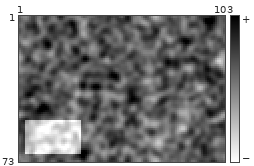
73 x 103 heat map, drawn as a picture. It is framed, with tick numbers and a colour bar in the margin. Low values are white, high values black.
The texture is blotchy. The halves do not mirror each other. The values are skewed, with a long tail toward low values. Overall the values sit about 60% of the way up the scale. In the bottom left lies a patch that is lower than the rest. The bottom left is the roughest part. The bottom left is the ninth with the lowest average.
